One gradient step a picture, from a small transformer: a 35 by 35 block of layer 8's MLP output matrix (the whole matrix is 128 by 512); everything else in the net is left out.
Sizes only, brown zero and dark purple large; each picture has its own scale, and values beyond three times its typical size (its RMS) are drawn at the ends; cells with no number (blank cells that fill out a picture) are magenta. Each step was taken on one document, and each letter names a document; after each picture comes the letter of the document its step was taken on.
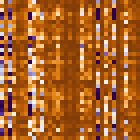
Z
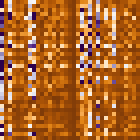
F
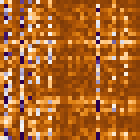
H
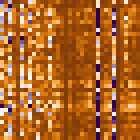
Z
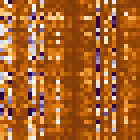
Z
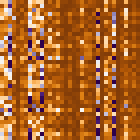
Z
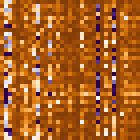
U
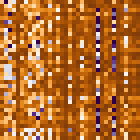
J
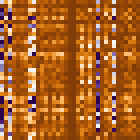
F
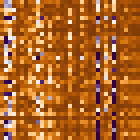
U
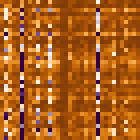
H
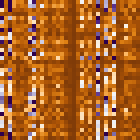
F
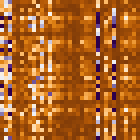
J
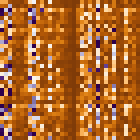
F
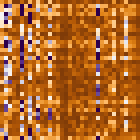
H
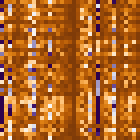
F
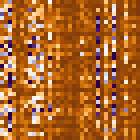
Z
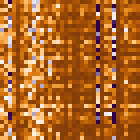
U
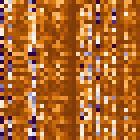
F
